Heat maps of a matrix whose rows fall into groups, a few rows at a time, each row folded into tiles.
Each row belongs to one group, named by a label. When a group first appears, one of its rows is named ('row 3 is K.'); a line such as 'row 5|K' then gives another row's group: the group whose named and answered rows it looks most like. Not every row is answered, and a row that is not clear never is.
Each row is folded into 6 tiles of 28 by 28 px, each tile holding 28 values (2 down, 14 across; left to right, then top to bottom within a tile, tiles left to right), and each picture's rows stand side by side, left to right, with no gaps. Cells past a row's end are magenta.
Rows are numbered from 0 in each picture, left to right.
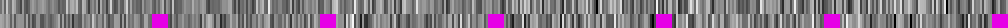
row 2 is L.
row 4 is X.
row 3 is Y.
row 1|X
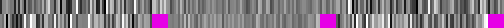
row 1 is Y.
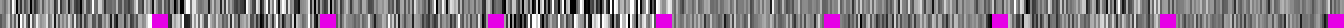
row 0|Y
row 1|X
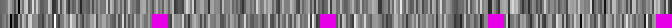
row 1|X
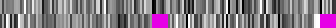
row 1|Y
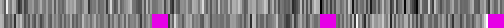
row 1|L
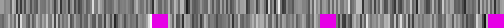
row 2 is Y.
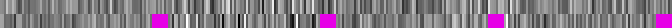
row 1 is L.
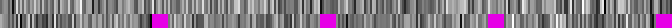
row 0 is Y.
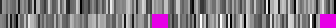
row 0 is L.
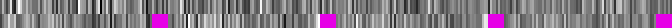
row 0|X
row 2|Y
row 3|X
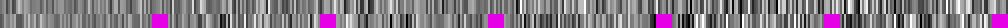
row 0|X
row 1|X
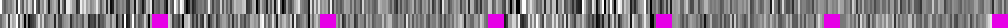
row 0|L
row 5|Y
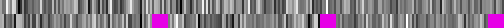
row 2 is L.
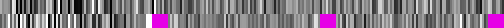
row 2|L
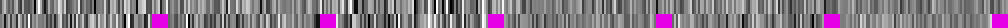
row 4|L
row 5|Y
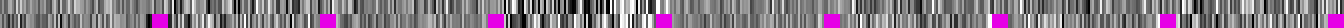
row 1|X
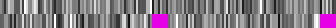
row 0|L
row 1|Y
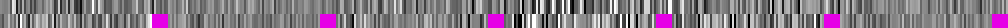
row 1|L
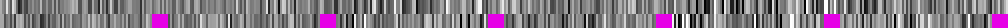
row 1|X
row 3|L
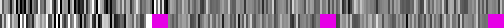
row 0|Y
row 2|X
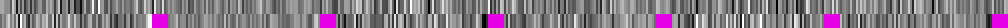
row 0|Y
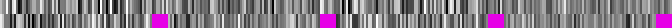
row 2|X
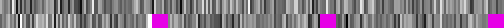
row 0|Y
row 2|L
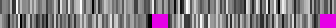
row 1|X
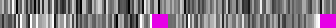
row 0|Y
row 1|Y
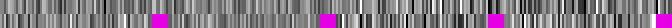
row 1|X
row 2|L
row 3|Y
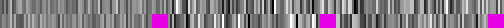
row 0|X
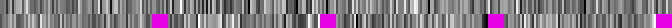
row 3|Y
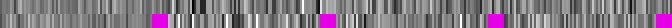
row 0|X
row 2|L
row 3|X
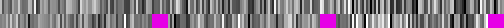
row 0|L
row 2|Y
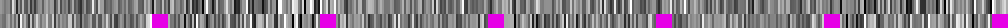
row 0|Y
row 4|Y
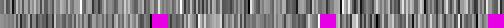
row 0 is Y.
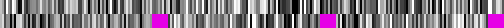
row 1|L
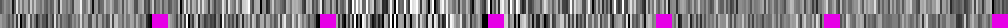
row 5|L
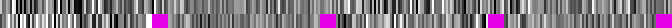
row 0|Y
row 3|X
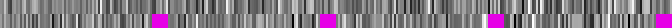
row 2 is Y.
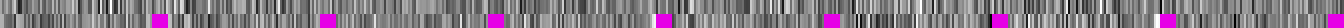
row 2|L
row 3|Y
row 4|X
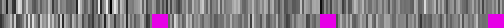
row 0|X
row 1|L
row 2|X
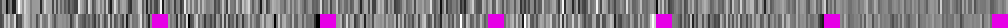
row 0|X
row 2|L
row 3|Y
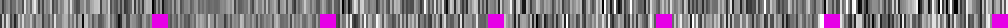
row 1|X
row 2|X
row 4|Y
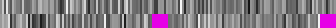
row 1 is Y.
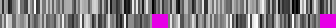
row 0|L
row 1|L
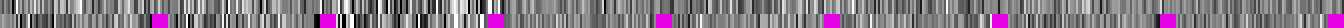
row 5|Y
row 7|L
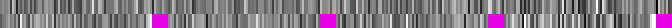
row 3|Y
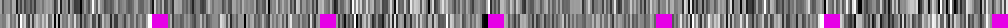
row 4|Y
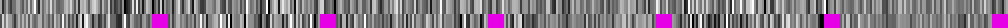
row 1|X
